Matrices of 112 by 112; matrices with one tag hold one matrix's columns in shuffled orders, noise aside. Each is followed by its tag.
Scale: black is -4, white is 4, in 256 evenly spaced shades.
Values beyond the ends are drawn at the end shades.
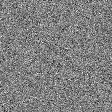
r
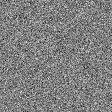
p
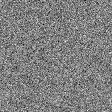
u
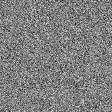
u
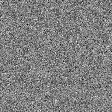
u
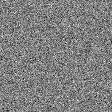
r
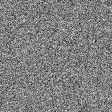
u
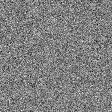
u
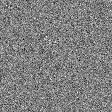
p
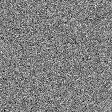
r
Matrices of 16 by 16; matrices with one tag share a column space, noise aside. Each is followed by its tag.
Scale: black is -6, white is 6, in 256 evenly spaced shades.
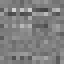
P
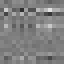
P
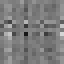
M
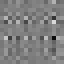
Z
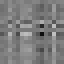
M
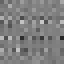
Z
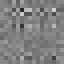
P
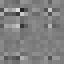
P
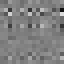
P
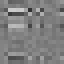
P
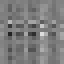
M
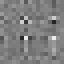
Z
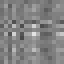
M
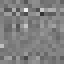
P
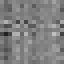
M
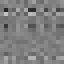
P
